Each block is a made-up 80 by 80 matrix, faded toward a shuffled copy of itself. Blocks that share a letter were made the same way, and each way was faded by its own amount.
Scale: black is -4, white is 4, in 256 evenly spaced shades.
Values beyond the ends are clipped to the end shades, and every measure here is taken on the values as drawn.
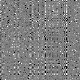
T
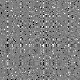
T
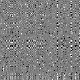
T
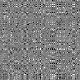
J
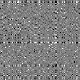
J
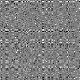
J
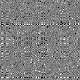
J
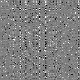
T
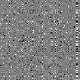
T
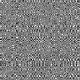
J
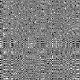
J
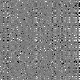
T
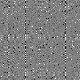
T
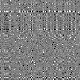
J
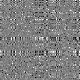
J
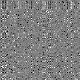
T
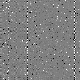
T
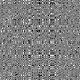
J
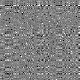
J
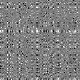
J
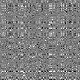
J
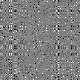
T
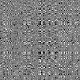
J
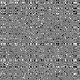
J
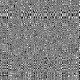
J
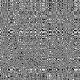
J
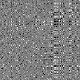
T
